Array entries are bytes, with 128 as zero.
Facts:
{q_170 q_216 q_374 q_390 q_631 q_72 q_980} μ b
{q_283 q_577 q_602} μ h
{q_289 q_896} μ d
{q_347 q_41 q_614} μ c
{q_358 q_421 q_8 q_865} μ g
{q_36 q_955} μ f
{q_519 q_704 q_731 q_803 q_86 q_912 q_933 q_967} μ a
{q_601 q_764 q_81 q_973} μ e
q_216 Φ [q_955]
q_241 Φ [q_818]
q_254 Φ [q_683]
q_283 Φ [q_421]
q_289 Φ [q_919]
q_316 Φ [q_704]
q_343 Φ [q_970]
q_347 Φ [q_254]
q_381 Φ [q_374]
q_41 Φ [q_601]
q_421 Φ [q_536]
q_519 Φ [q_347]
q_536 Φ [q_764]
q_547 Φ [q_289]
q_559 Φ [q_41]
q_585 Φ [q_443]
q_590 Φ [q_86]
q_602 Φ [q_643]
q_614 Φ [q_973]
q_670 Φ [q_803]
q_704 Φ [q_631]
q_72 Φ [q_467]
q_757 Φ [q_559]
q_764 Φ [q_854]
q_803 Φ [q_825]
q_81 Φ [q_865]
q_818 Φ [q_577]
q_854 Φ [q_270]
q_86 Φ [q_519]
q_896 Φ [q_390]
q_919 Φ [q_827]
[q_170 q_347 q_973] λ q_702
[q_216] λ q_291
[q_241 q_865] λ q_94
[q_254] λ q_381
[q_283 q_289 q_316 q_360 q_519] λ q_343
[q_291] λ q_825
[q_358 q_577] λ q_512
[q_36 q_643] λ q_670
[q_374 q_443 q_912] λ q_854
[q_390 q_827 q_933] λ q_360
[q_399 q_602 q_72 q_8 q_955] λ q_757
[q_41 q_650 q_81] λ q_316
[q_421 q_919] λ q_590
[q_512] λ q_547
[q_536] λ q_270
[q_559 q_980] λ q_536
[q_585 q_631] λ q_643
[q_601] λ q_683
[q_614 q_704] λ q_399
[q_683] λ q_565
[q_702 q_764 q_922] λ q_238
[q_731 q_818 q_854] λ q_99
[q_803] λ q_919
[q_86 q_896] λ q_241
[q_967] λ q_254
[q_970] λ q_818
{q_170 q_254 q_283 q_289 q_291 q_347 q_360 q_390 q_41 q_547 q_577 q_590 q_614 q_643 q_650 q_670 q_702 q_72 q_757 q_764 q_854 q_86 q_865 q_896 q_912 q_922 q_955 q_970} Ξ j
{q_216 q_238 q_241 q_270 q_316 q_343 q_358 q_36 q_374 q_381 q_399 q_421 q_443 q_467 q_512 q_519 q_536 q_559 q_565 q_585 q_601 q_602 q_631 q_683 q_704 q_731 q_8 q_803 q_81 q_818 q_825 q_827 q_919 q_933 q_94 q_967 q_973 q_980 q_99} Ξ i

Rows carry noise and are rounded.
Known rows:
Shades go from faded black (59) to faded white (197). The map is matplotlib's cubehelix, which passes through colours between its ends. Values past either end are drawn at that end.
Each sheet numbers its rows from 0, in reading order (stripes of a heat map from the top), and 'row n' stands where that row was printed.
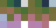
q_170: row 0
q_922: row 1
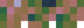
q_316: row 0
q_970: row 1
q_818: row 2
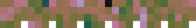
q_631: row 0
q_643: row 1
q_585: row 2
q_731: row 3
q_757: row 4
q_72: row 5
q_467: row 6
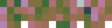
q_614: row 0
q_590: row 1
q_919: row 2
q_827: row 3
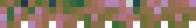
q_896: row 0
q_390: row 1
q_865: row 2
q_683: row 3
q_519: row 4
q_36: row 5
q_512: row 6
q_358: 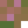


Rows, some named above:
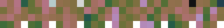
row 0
q_967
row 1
q_919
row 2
q_238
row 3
q_818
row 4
q_72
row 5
q_41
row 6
q_731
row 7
q_896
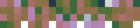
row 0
q_803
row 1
q_86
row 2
q_764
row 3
q_170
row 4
q_601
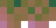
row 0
q_577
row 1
q_283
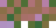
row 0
q_41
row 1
q_8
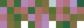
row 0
q_614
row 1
q_973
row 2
q_704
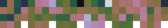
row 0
q_854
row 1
q_536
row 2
q_912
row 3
q_170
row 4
q_399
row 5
q_86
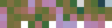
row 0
q_72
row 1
q_559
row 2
q_347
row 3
q_922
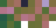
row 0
q_374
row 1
q_421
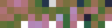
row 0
q_602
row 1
q_702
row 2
q_289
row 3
q_443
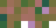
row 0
q_99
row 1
q_955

